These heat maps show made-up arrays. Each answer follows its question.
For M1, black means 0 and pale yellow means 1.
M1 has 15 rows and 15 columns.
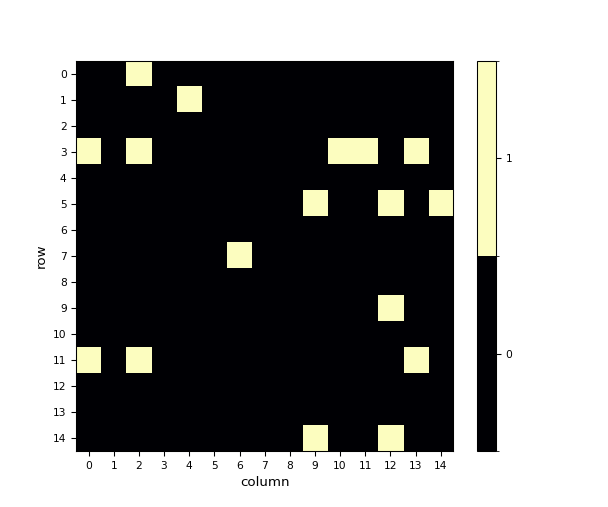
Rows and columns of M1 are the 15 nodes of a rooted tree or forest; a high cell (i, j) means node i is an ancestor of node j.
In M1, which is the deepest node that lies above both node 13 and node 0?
11
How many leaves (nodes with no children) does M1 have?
7
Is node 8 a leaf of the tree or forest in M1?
yes
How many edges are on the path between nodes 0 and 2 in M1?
1
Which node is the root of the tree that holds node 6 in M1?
7
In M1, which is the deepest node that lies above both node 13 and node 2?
11
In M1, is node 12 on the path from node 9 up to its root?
no
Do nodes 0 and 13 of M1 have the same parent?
yes
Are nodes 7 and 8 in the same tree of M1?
no
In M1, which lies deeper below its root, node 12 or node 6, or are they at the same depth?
node 12
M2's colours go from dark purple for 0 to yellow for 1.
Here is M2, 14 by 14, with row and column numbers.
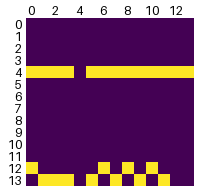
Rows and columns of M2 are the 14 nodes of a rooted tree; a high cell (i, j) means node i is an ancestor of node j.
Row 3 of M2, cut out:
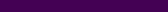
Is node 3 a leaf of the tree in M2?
yes
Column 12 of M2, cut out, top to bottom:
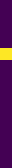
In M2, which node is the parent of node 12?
4
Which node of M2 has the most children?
13
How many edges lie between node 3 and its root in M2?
2
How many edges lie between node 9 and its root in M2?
2
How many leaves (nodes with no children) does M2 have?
11
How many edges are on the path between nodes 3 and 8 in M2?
4
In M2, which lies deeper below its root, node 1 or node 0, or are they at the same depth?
the same depth
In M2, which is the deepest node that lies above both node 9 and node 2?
13
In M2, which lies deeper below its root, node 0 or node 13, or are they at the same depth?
node 0
